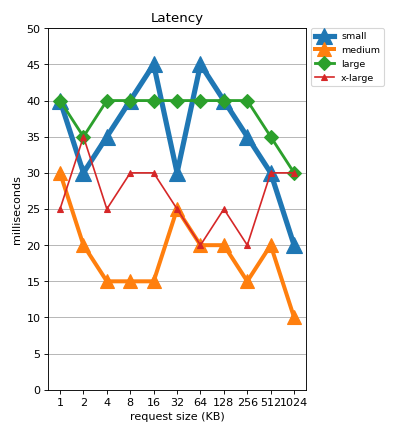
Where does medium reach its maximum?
1
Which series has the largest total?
large
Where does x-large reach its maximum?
2
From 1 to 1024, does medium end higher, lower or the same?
lower
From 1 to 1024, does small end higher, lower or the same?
lower
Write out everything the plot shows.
Title: Latency
x-axis: request size (KB), ticks 1 2 4 8 16 32 64 128 256 512 1024
y-axis: milliseconds, ticks 0 5 10 15 20 25 30 35 40 45 50
Legend: small, medium, large, x-large
Values:
small: 40 30 35 40 45 30 45 40 35 30 20
medium: 30 20 15 15 15 25 20 20 15 20 10
large: 40 35 40 40 40 40 40 40 40 35 30
x-large: 25 35 25 30 30 25 20 25 20 30 30
